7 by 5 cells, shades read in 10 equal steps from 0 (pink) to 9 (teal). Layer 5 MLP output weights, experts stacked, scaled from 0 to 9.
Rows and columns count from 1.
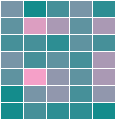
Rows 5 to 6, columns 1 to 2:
6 0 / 9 5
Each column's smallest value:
5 0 3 5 3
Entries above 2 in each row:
5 4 5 5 4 5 5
